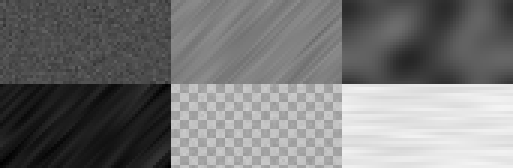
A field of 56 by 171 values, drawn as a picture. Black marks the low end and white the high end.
The table splits into 2 rows of 3 panels. Panel 1,1: low, fine-grained, faint in contrast. Panel 1,2: middling, slanting up to the right, faint in contrast. Panel 1,3: low, smooth. Panel 2,1: very low, slanting up to the right, faint in contrast. Panel 2,2: high, checkered. Panel 2,3: very high, streaked across, faint in contrast.
